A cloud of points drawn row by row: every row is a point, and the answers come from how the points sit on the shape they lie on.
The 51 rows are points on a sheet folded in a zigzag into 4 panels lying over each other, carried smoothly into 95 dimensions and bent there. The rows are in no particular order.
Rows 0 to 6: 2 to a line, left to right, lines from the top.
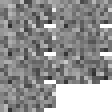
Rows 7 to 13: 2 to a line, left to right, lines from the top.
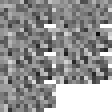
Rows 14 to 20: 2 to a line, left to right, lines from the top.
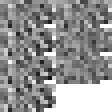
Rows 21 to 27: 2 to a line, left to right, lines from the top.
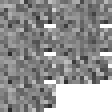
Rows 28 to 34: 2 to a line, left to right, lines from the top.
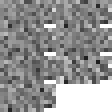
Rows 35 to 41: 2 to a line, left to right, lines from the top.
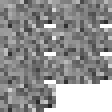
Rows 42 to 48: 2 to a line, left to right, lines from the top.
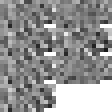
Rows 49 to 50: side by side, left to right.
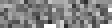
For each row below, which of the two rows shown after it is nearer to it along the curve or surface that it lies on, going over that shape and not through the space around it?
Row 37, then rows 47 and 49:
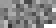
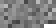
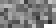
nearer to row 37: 47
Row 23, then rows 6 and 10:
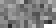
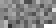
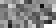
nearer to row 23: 10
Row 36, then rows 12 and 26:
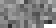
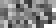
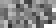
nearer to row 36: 26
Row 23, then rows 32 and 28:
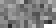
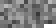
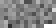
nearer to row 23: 32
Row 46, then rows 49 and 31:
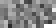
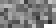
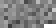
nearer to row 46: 31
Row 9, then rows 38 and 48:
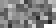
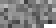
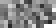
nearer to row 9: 48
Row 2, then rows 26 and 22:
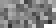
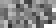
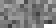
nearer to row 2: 26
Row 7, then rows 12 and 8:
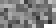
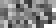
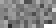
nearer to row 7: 12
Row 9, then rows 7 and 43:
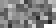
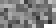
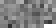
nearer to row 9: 7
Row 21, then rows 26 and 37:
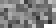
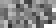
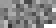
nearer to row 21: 26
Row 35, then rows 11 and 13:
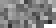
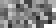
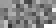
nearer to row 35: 11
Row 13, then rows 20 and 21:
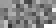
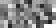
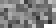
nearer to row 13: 20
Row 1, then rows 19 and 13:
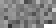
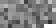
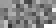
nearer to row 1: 13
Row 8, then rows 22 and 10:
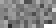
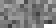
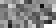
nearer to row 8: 10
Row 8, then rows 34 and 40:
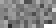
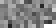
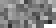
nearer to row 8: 34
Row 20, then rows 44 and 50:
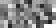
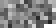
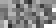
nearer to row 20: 44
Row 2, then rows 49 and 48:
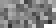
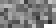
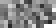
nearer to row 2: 48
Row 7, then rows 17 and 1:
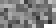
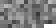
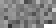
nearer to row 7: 17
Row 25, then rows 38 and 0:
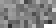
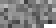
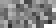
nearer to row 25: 38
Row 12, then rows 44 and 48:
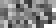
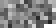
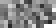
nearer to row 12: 44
